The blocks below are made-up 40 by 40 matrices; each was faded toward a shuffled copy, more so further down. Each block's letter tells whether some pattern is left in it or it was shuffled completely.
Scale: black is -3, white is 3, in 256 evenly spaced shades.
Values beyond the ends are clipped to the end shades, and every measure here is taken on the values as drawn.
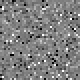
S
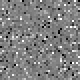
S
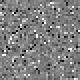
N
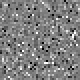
N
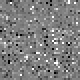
N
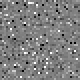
S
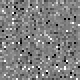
N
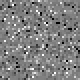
N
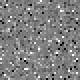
S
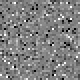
S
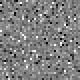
S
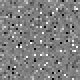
S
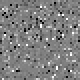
N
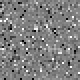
N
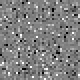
N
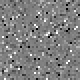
S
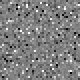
S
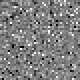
N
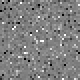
S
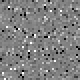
N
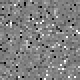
S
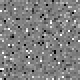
S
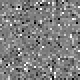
N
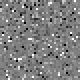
N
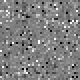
N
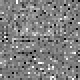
N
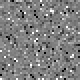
S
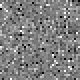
N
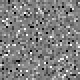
S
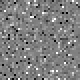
N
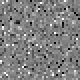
N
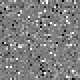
N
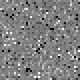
S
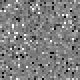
S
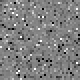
S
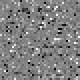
N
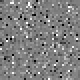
S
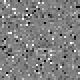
N
